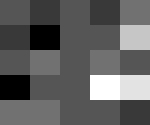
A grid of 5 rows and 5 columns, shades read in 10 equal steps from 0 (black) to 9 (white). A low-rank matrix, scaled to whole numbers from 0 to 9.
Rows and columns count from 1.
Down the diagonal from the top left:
3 0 3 9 2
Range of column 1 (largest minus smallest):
4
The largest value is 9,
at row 4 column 4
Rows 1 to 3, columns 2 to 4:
2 3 2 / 0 3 3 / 4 3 4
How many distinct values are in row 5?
3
